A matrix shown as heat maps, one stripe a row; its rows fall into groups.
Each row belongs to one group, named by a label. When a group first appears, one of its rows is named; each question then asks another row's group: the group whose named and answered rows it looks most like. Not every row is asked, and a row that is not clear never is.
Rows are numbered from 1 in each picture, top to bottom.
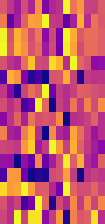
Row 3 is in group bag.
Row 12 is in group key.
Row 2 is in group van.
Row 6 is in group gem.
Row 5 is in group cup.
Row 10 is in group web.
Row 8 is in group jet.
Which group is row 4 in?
bag
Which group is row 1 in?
key
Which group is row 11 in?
cup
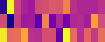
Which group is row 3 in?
bag
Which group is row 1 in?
gem
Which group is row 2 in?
van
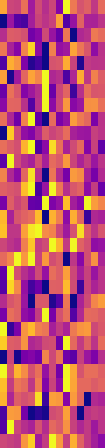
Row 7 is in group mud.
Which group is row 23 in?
mud
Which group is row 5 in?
gem
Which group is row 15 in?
mud
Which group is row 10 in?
gem
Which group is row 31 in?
gem
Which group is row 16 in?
web
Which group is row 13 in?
web
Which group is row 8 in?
mud
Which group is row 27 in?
bag
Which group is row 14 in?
cup
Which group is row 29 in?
web
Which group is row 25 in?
bag
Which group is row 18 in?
cup
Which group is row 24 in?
van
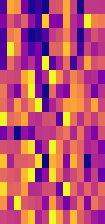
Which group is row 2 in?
mud
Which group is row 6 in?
cup
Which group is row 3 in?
gem
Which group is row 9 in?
bag
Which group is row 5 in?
mud
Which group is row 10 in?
key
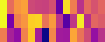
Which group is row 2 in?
van
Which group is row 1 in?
bag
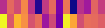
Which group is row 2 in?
bag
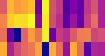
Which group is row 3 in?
van
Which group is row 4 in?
web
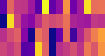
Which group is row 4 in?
jet
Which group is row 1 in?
mud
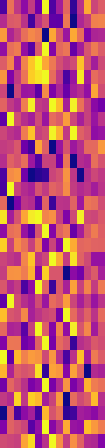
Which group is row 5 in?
van
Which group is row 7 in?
van
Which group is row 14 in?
gem
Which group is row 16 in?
van
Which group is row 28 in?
mud
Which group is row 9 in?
gem
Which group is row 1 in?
mud
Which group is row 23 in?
bag
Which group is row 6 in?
van
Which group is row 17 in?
mud
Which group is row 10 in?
cup
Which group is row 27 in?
web
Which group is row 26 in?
van
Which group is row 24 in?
jet
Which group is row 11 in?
jet
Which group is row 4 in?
mud
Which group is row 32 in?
cup
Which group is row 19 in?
cup
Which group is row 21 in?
jet
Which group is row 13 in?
gem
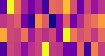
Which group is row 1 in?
gem
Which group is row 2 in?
jet
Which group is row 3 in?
bag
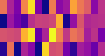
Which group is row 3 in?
cup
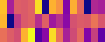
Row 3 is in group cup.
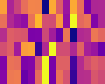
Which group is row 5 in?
mud
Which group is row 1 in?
web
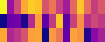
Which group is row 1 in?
van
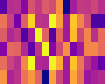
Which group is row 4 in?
mud
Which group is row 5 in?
cup
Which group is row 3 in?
jet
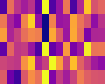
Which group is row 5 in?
cup
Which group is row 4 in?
mud
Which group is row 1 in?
mud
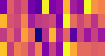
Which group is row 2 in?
bag
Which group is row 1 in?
mud
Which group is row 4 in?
bag
